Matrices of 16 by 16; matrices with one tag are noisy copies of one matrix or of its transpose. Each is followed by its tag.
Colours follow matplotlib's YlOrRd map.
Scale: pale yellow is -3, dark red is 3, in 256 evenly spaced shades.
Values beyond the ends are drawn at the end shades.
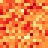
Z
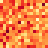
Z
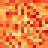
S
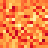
S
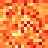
S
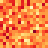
Z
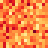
Z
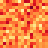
Z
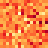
S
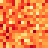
Z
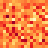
S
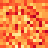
S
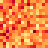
Z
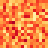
S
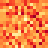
S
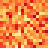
S
